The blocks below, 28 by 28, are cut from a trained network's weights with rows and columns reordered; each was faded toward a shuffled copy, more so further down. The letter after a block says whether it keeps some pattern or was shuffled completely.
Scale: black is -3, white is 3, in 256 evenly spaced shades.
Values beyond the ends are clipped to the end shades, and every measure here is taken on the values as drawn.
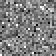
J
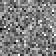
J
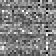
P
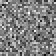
J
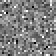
J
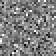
J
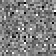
P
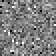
J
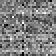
P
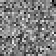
J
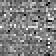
P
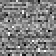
P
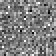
J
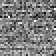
P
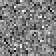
J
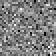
J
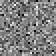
J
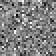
J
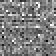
P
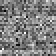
P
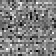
P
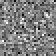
J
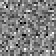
P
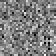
P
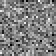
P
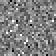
J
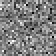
J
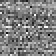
P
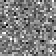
J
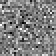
J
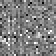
P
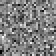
P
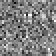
P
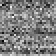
P
